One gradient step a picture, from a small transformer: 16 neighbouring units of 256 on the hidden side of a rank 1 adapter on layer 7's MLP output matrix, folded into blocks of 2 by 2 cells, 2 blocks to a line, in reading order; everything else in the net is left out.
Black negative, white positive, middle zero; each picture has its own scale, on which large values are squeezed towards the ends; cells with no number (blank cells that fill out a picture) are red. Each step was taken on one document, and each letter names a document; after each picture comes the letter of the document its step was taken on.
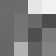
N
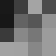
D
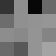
D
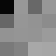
D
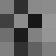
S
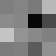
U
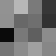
U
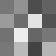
S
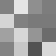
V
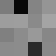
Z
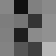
V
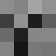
S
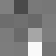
Z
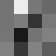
S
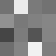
Z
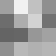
D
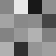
N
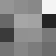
U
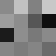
U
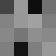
N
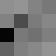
U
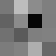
V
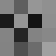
S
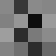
V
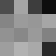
N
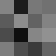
V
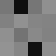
D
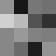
Z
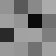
U
